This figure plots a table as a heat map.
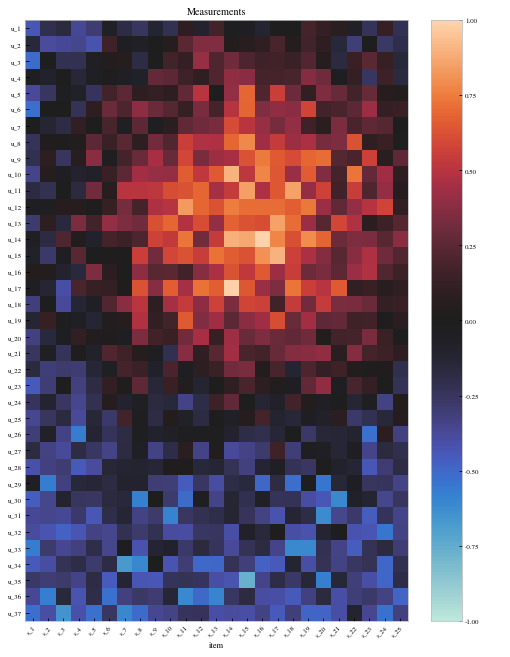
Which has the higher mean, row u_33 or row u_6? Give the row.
u_6
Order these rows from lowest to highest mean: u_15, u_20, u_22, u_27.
u_27, u_22, u_20, u_15
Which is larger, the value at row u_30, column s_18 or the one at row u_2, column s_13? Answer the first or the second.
the second
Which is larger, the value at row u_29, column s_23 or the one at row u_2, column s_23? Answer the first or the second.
the second
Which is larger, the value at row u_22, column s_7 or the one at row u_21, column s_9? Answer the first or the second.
the first
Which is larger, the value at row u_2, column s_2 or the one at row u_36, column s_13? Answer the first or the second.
the first
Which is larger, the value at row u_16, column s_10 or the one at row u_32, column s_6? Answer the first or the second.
the first
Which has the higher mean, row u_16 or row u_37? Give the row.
u_16
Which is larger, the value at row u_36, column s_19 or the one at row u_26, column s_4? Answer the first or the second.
the first
